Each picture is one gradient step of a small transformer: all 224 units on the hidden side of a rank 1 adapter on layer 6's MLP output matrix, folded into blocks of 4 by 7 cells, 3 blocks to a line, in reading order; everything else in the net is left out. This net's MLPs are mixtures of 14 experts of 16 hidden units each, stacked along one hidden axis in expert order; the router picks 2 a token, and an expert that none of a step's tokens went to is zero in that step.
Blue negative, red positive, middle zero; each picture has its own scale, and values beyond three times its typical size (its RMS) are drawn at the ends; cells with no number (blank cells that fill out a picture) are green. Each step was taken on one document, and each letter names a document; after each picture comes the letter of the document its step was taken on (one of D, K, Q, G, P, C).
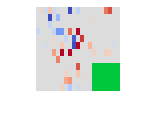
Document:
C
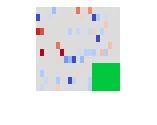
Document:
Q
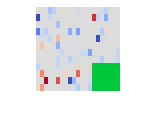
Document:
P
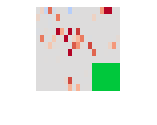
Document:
C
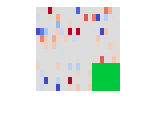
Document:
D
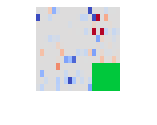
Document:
Q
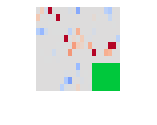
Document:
C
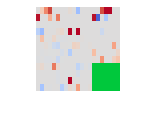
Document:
C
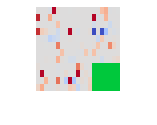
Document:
P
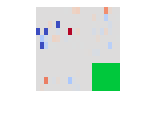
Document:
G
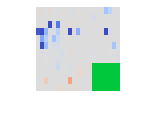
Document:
G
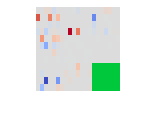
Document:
D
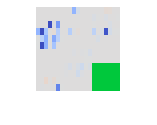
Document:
G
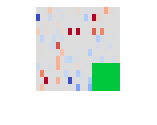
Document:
P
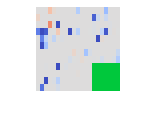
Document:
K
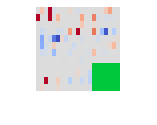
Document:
D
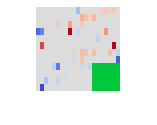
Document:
K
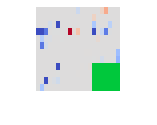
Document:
K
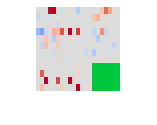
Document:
D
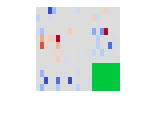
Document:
P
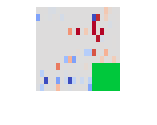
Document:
Q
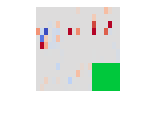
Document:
G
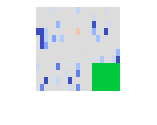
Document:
K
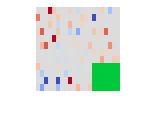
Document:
D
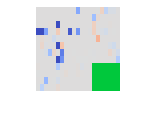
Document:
K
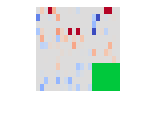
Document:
C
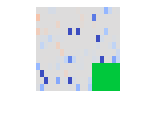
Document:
P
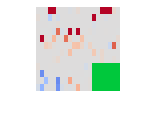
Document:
C
